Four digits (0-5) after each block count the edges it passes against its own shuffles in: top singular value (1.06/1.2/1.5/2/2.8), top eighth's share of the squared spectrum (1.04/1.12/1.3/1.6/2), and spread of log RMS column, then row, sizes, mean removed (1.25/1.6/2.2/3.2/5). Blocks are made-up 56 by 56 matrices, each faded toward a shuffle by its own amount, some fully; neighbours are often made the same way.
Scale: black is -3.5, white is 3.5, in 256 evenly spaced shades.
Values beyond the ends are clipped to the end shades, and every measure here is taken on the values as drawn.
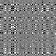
5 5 3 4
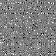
4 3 1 2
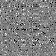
3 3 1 2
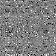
3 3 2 2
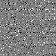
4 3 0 2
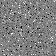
1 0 0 0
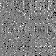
4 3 1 2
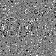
3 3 1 1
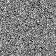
0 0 0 0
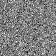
0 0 0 0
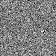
0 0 0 0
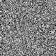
2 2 1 0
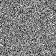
0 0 0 0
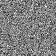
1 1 0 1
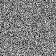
0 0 0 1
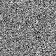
0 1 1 0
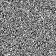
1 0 0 0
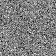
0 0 0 0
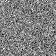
1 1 0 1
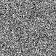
1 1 0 0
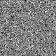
2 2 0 1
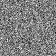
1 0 0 0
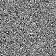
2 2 0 0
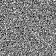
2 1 0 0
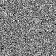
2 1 0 0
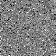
3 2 1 1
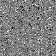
3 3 1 1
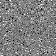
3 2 0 0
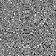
3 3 1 2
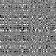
4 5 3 3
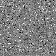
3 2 0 1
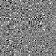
4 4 2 2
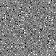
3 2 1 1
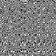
4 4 2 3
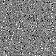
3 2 1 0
